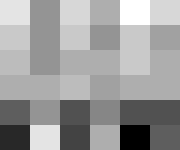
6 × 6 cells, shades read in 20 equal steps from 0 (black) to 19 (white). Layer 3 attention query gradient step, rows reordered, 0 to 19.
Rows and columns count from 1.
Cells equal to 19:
1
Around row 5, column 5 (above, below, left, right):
13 0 10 6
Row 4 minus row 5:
6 2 8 2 7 7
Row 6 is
3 17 5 13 0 7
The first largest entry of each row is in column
5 1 5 3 2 2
